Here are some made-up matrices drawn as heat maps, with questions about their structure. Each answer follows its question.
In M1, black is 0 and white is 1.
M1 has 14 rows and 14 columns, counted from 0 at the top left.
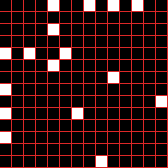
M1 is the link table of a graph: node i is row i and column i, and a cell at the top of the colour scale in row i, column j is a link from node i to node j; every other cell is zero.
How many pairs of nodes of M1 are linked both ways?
8
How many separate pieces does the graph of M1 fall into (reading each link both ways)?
6
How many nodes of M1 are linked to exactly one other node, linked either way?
7
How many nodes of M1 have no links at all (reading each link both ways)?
4
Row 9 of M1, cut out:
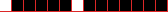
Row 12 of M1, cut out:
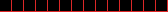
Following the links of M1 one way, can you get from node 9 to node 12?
no
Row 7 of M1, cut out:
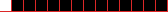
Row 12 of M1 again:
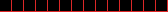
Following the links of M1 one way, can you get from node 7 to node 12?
no
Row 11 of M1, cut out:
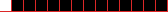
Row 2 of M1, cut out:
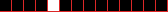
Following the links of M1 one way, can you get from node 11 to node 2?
yes
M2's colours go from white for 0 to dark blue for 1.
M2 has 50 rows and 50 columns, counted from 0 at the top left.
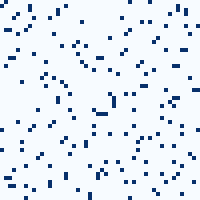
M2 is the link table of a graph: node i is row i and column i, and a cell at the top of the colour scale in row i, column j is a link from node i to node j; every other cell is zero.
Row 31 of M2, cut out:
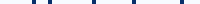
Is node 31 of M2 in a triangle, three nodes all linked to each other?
yes
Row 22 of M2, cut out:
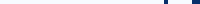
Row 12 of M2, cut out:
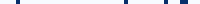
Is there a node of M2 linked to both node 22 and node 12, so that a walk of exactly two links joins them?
yes
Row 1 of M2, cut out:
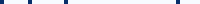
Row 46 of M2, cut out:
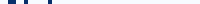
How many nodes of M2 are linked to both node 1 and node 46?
0
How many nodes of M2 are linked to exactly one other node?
0
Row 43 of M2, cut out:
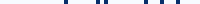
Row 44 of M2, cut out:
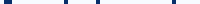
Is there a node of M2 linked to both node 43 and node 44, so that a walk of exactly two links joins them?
yes
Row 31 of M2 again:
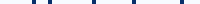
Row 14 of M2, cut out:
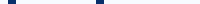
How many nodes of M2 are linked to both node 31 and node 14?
0
